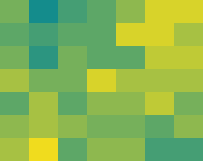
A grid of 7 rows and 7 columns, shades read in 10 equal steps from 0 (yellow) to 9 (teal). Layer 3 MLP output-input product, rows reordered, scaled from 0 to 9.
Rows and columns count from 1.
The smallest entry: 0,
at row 7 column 2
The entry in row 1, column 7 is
1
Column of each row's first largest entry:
2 2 2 2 1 6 6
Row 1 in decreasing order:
9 7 6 5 4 1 1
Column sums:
32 35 39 32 27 22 25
